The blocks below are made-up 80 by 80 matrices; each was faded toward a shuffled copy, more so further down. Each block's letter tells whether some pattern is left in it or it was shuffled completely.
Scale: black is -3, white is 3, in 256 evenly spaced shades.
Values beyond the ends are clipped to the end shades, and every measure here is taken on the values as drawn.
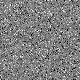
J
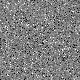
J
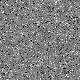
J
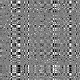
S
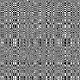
S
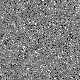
J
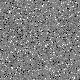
J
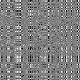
S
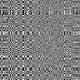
S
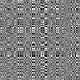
S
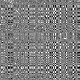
S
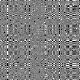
S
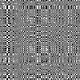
S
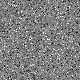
J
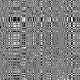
S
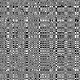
S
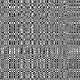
S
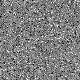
J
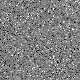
J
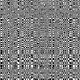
S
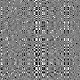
S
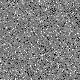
J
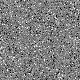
J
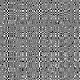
S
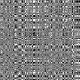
S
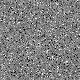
J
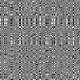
S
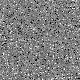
J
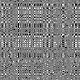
S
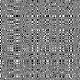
S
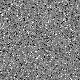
J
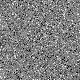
J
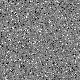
J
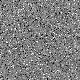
J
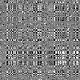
S
